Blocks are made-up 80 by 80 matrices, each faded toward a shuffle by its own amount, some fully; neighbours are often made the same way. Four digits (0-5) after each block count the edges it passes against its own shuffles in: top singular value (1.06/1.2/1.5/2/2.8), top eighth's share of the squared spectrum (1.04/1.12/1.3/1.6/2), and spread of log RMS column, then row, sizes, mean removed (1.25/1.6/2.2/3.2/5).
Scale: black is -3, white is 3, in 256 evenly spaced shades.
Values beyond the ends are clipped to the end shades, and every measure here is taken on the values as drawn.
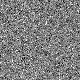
0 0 0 0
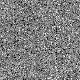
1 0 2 0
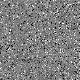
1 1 2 1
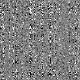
2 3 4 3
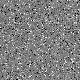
3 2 0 0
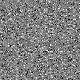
3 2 0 1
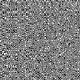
4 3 2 1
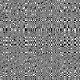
5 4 3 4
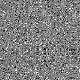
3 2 1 1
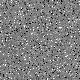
0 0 0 0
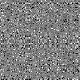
4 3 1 2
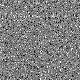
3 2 0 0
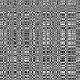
5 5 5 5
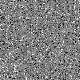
3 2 0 0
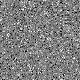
3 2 0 0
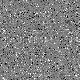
3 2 0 1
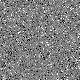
2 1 0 0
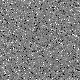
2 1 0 0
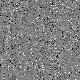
2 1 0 0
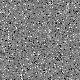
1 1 0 0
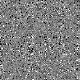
3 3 2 2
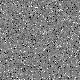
1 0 0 0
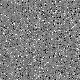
2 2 1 0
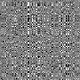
5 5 4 3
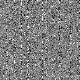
1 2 3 0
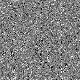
1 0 2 0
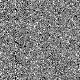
1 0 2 0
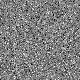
0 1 0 0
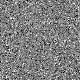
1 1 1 0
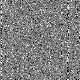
2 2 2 0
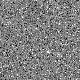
0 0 0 0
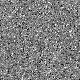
0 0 0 0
